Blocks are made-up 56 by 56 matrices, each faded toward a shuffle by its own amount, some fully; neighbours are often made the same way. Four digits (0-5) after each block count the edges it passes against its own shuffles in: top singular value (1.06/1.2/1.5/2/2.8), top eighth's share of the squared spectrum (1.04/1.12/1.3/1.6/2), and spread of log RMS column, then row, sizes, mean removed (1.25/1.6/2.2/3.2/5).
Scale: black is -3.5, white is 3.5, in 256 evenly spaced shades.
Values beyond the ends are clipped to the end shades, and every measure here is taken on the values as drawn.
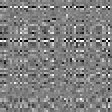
5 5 3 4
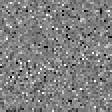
2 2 0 1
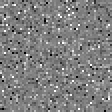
0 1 0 0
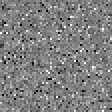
0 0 0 0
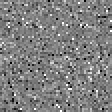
1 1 0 0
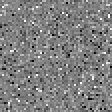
2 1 0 0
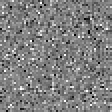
2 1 0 0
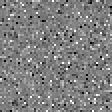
1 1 0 0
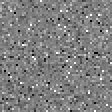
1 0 0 0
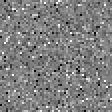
2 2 0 0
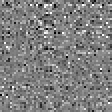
4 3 1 2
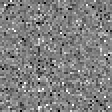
3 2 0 0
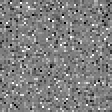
0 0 0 0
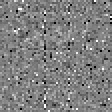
3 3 1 0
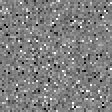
0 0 0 0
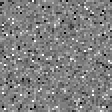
0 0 0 0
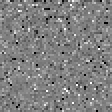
2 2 0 1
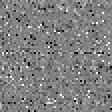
2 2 0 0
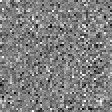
3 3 2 1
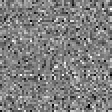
3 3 1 2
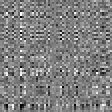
5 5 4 3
